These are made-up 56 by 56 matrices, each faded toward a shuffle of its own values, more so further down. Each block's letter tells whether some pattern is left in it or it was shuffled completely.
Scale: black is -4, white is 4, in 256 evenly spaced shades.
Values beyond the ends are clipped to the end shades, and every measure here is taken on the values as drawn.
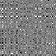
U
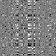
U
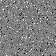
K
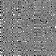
U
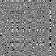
U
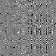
U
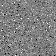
K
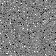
K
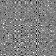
U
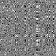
U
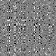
U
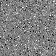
K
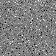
K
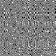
U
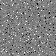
K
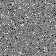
K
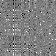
U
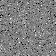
K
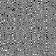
U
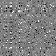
U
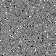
K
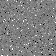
K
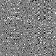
U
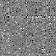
U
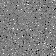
K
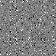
U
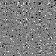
U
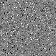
K
